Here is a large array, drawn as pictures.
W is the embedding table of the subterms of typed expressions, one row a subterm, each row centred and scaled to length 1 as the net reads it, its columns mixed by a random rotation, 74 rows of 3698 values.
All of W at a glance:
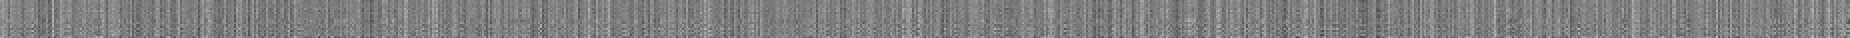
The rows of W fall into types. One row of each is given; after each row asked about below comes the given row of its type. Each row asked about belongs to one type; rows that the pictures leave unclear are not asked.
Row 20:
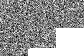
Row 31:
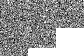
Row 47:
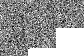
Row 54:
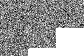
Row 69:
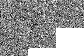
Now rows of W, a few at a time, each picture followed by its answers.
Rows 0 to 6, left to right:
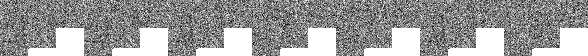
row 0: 54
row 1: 20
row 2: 47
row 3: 69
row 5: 47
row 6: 69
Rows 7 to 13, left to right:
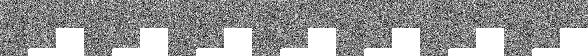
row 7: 54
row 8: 31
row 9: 69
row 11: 54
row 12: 20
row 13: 54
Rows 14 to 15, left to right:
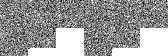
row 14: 47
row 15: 31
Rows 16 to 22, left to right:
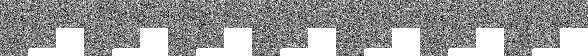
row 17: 20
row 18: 69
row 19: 20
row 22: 54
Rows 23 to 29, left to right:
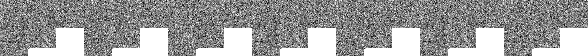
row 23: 20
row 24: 31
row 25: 69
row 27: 69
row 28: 54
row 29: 20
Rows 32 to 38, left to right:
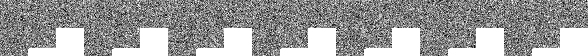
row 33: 69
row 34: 20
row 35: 54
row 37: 54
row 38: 31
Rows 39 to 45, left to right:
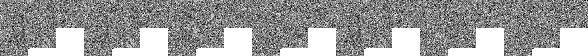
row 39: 47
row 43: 47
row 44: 69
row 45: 47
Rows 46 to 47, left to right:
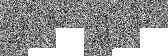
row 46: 20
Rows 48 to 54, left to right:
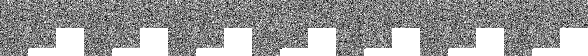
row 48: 31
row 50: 31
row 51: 47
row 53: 31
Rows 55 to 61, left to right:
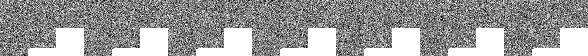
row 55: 20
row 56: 54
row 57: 47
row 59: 54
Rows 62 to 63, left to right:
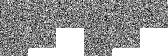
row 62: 31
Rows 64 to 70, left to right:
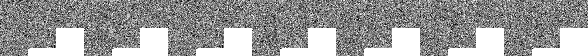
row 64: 54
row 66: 54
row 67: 47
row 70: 69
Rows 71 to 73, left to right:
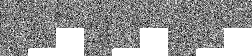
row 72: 54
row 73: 20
